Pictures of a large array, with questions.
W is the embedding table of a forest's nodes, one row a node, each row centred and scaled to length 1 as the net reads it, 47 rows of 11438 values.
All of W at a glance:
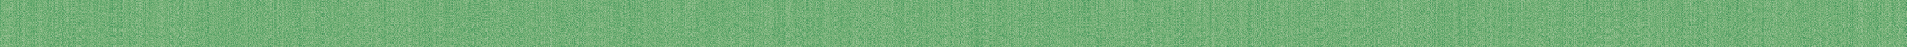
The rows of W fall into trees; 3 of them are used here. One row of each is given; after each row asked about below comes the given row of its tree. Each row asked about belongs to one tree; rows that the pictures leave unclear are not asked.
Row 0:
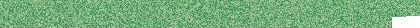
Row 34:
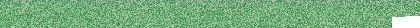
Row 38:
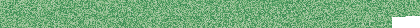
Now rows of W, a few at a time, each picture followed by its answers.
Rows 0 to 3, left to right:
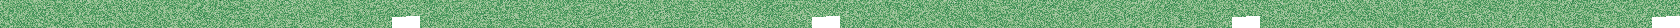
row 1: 34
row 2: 0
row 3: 0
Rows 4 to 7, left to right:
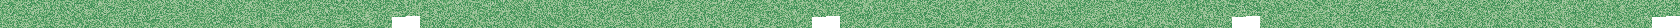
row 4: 38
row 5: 0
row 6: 34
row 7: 0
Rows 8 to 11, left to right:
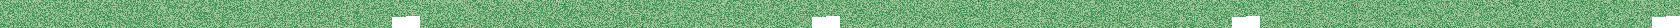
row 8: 0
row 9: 0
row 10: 38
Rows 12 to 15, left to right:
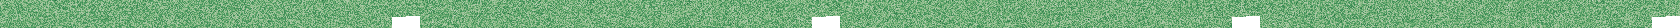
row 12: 0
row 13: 34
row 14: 34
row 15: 38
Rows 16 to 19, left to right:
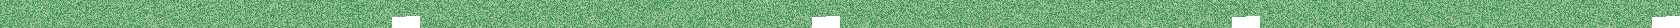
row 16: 34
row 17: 0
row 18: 38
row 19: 0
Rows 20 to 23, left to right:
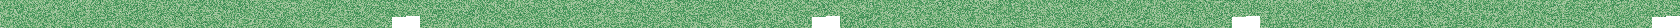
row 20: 0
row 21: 38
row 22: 34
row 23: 0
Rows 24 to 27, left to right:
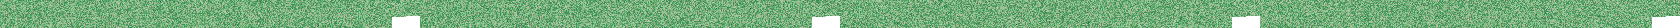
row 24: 34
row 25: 34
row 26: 0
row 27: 0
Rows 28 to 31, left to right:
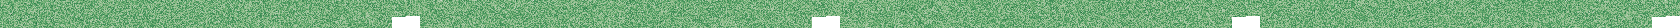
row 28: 38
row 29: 38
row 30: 38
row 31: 38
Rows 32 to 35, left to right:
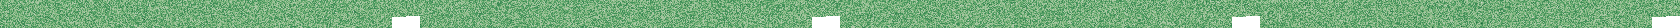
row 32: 0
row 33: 34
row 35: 0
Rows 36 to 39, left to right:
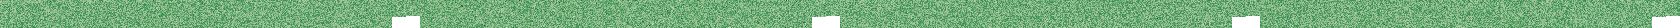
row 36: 0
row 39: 34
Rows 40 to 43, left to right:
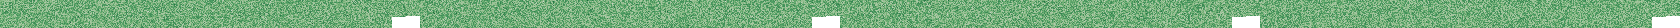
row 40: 38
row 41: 34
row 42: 34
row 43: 34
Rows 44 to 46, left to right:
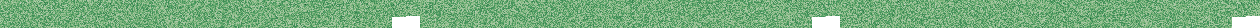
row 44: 0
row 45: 38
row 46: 38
